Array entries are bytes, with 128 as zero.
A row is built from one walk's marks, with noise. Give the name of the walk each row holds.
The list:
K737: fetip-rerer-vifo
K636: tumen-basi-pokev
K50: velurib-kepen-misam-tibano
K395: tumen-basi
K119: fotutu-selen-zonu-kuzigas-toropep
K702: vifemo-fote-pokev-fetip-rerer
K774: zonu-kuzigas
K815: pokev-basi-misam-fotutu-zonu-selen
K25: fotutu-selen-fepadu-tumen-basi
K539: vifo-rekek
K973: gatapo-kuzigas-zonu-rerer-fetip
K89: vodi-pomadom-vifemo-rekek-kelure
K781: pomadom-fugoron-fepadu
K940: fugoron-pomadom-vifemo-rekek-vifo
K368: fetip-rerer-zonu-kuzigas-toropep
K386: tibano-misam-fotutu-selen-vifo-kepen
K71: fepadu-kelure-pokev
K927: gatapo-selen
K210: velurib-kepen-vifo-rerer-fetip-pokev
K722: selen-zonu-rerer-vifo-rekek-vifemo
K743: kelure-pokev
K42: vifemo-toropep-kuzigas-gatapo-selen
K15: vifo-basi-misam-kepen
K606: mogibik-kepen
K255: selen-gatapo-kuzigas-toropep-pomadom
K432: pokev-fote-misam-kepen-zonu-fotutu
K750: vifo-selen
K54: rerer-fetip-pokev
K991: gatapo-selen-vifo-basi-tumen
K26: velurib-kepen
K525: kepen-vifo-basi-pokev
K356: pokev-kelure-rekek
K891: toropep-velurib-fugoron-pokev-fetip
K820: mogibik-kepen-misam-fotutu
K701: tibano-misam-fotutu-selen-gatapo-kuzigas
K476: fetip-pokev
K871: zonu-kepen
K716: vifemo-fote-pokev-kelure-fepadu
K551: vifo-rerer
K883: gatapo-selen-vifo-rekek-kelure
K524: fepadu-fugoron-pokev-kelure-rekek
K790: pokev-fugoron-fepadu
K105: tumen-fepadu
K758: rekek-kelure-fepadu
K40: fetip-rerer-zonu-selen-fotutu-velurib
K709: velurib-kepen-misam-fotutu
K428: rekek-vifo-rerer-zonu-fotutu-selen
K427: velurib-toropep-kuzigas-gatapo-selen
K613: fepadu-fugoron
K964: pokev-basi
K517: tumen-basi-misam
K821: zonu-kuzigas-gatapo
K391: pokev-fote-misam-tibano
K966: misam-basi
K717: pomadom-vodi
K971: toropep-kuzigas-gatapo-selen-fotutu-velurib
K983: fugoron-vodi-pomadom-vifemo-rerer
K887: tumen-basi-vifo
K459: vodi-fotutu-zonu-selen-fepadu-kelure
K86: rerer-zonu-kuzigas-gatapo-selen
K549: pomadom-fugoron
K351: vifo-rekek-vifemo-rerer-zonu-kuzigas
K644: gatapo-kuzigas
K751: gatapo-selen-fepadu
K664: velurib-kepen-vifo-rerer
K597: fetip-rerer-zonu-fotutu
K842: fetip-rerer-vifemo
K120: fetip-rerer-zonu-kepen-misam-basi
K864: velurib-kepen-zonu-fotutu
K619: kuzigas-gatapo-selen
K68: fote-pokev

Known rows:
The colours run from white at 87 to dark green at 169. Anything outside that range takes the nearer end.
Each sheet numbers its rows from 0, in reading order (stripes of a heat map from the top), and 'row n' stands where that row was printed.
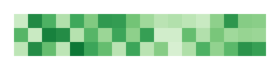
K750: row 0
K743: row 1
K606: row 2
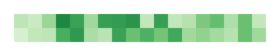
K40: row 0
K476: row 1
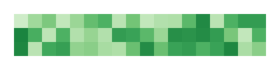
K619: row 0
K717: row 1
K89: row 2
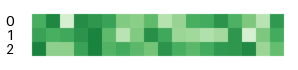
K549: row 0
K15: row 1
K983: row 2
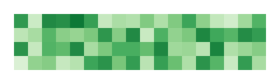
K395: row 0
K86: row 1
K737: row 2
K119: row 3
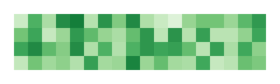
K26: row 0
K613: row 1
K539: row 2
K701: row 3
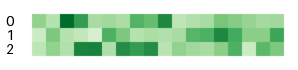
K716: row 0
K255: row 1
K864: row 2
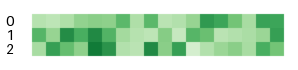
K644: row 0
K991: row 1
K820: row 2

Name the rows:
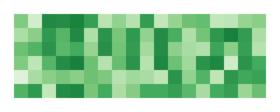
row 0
K636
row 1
K722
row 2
K428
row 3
K120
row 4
K927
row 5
K940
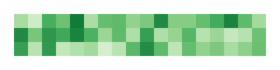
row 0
K842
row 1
K887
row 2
K758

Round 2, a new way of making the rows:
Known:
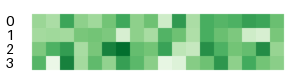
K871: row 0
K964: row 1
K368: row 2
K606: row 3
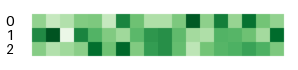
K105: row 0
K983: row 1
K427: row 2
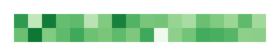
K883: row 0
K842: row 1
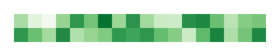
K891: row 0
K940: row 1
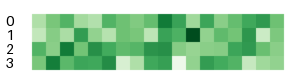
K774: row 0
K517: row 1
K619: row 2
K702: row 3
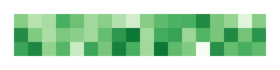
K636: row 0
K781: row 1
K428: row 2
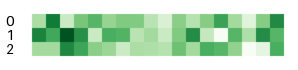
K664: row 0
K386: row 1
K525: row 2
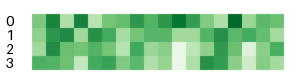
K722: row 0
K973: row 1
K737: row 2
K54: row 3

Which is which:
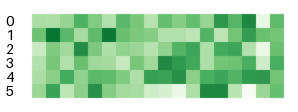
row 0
K395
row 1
K597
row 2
K887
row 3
K966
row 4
K821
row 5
K210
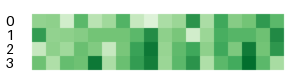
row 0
K50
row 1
K549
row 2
K613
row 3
K751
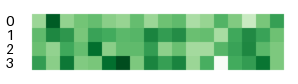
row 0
K551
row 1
K86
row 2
K927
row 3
K119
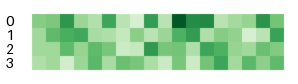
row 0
K432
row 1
K15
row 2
K68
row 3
K26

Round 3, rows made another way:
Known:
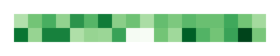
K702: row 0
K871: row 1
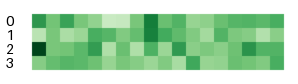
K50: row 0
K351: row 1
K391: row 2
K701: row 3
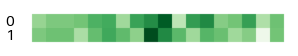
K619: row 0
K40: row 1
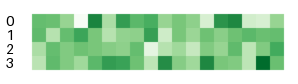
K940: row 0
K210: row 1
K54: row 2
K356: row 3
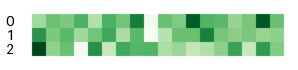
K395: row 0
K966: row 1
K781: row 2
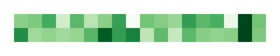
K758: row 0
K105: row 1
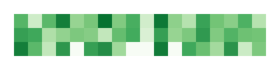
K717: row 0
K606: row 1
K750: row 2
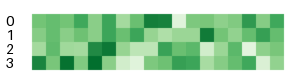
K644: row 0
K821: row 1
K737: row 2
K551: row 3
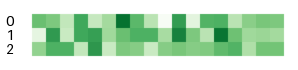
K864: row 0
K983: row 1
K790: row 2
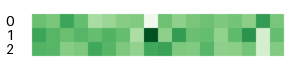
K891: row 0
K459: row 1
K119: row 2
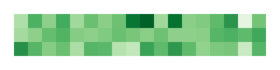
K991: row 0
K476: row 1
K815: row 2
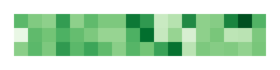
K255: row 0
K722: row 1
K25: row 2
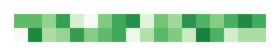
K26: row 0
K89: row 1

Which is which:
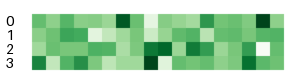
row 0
K716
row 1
K709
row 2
K927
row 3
K664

